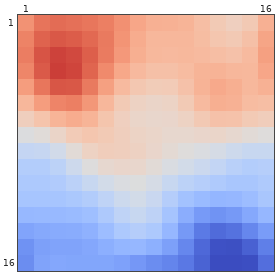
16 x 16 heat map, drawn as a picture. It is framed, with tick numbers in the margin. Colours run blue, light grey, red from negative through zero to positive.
The field climbs toward the top. There are no regular stripes. The bottom right is the ninth with the lowest average. The ninth with the highest average is the top left. The field is mottled with small blotches. No lone cell stands out from its neighbours.
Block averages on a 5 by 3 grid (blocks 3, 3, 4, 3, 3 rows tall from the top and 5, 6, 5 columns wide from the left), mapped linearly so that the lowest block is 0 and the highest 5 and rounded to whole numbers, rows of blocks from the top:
544
544
333
221
110
